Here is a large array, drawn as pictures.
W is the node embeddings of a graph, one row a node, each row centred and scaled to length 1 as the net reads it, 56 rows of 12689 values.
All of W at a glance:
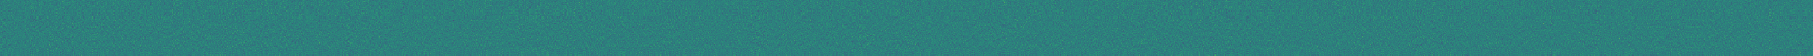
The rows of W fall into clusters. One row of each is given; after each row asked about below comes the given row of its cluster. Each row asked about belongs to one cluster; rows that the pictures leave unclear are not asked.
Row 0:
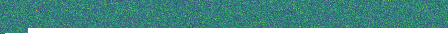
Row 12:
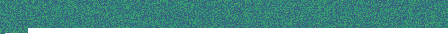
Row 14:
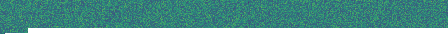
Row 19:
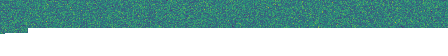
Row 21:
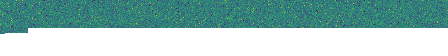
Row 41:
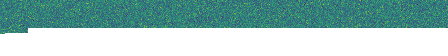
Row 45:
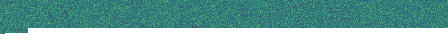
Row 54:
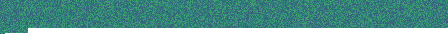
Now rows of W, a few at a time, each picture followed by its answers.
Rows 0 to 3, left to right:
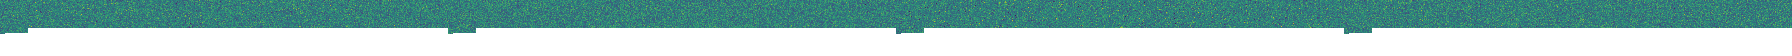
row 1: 41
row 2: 14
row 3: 14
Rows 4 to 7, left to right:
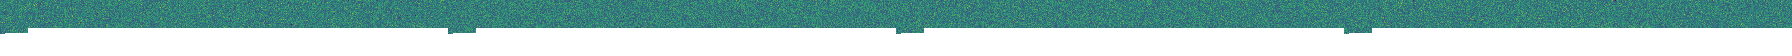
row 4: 14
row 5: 0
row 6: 54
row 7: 41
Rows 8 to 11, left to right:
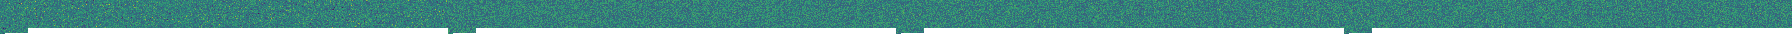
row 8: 54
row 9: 12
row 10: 45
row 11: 45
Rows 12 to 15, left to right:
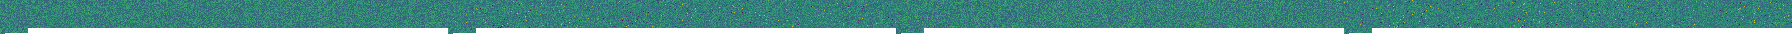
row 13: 12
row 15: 12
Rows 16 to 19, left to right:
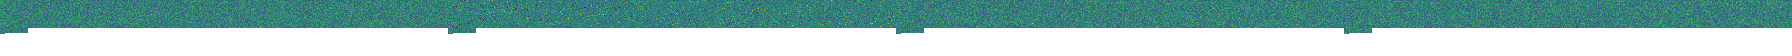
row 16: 21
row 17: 21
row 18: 21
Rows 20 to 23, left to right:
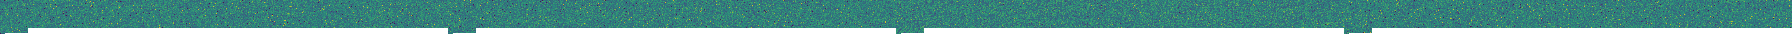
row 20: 45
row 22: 12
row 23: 41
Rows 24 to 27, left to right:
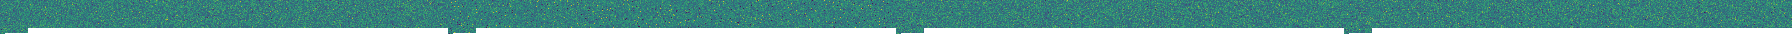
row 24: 54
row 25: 54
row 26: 19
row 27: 19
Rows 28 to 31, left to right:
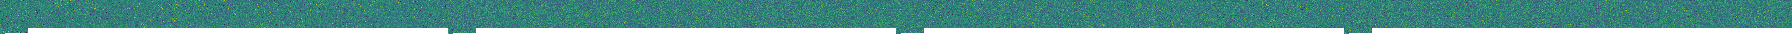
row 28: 41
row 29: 12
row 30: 21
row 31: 19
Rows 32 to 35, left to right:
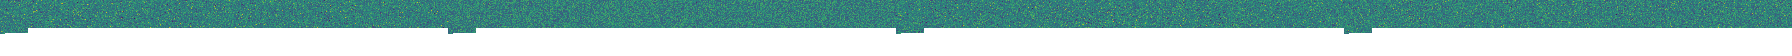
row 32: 0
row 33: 14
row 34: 0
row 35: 45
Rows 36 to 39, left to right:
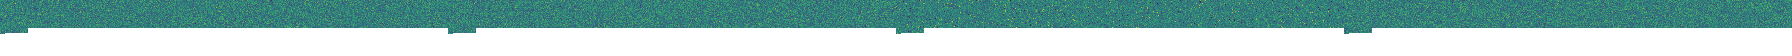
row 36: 19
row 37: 19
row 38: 54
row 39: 0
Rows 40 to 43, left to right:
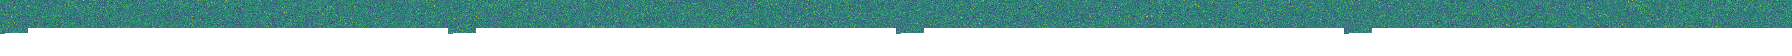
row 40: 12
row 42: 0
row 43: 0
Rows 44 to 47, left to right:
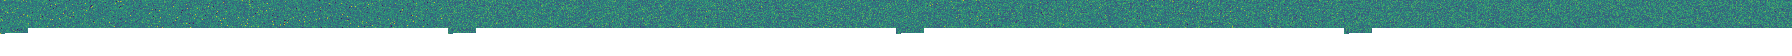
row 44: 45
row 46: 14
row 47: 19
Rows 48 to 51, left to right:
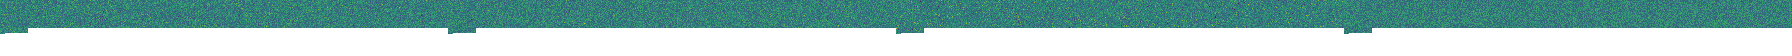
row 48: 12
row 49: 21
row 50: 19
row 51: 21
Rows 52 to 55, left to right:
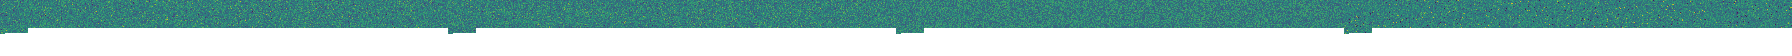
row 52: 54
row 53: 21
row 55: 54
